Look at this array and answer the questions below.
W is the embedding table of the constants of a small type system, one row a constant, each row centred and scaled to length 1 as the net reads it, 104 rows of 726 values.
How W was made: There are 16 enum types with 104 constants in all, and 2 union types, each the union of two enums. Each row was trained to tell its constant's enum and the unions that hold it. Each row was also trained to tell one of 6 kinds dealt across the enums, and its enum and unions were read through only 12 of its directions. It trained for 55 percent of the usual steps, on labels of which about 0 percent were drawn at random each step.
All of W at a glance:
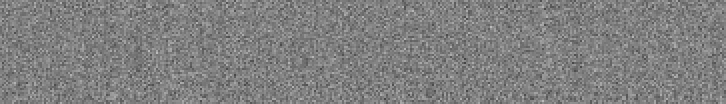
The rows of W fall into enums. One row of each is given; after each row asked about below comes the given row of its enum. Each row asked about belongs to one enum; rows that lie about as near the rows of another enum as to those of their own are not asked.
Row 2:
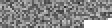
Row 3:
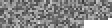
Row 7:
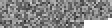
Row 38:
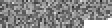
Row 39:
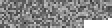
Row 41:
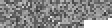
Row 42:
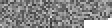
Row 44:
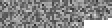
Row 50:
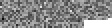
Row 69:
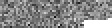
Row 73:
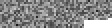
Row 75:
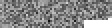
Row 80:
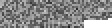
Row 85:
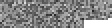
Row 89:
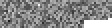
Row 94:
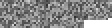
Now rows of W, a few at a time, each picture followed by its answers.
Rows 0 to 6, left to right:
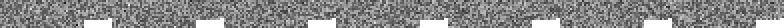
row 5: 2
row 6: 44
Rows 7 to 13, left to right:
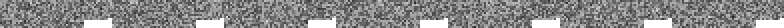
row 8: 42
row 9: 89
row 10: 3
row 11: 41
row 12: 50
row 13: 3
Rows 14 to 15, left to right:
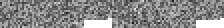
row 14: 3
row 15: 89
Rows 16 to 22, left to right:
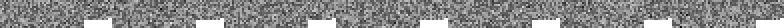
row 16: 7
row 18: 7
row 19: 44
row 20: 75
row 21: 39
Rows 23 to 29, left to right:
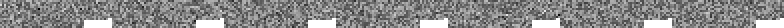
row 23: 7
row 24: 89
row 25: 38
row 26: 38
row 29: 73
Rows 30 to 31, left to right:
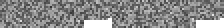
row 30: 42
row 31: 44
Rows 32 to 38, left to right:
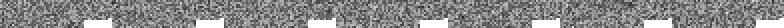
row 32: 38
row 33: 42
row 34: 80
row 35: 50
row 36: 75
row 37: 75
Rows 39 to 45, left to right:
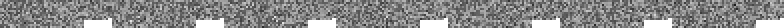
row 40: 73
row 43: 3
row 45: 89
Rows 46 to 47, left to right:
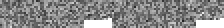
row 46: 89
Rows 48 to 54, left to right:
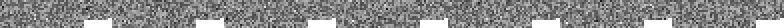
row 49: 50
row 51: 41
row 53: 44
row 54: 73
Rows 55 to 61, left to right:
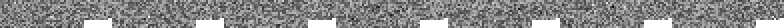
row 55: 85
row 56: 3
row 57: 80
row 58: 73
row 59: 41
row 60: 39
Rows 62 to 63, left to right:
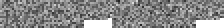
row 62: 7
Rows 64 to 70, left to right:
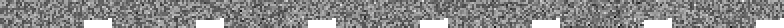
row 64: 94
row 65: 44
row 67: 50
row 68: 89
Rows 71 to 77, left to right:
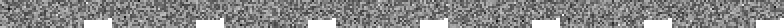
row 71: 75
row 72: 94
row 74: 38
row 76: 38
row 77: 44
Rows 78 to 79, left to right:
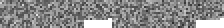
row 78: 94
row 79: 7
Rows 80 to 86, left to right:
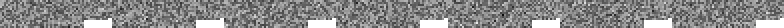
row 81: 44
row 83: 73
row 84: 75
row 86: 50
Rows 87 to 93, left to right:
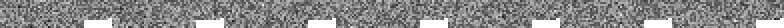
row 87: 7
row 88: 75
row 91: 7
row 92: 89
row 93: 94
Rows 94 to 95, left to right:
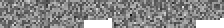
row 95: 94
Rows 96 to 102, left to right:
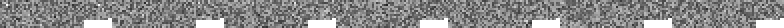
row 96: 41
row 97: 50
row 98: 41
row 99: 41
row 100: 42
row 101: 75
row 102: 94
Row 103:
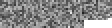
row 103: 42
